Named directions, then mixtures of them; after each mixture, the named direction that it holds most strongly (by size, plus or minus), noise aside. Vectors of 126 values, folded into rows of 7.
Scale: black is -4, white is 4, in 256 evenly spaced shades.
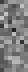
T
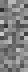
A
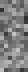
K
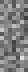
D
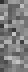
T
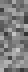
K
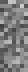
A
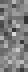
K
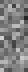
D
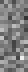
D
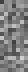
D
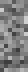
K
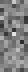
K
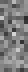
K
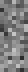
K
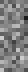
D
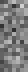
T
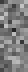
T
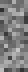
K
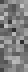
T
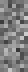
A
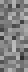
D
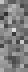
T
